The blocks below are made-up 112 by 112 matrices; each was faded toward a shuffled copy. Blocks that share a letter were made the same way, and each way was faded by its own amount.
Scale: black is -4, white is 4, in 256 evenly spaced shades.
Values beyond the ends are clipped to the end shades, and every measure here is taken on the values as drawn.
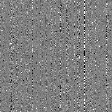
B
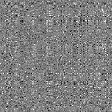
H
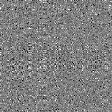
H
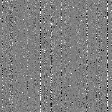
B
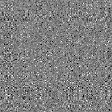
H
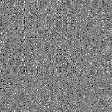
H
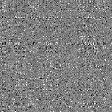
H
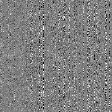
B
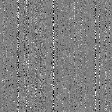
B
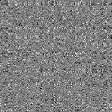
H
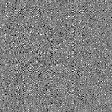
H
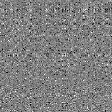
H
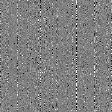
B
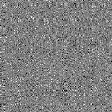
H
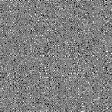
H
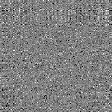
H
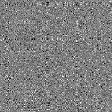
H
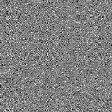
H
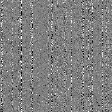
B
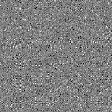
H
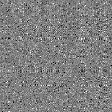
H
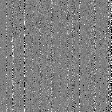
B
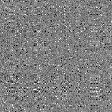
H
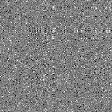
H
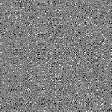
H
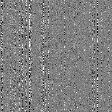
B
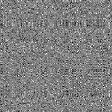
H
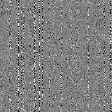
B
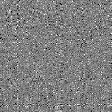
H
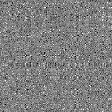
H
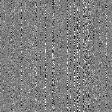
B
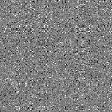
H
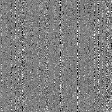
B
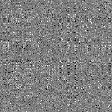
H
